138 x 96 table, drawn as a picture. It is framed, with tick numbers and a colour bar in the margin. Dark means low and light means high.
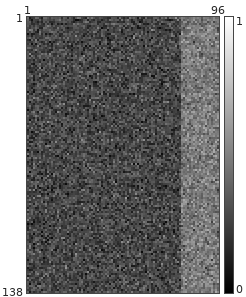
Seam: vertical, 80% of the way across, the right part higher. Average level on the scale: 30%. Stripes: none.
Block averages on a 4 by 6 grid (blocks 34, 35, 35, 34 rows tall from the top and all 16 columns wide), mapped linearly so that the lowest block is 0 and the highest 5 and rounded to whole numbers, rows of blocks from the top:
000015 / 000015 / 000015 / 000015
